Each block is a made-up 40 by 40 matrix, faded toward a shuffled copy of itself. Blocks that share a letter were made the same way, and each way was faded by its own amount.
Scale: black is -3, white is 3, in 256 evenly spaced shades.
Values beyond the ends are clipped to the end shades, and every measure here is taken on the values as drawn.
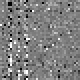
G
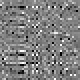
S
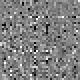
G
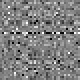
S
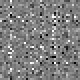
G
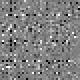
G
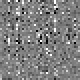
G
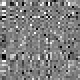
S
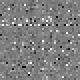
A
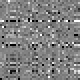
S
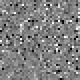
A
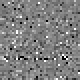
A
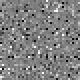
A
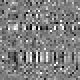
S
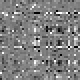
S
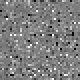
A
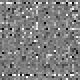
G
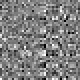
S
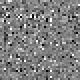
A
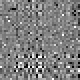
S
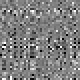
S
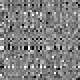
S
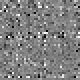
G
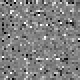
A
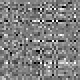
S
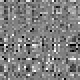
S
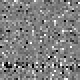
A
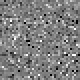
A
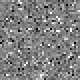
A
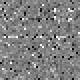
A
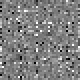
G
